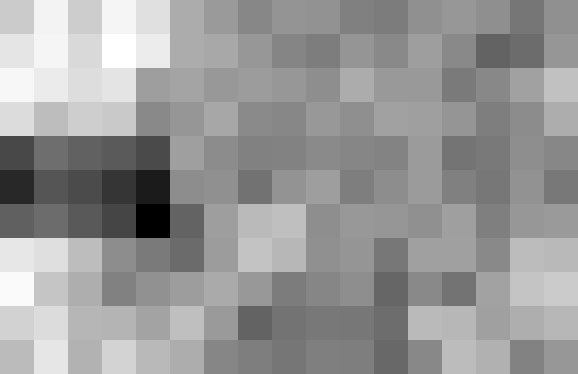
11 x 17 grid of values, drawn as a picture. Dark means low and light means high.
In the middle left lies a patch that is lower than the rest. Values change most from cell to cell in the middle left. There are no regular stripes. The ninth with the highest average is the top left. The ninth with the lowest average is the middle left. On average the colour sits 60% of the way up the scale.
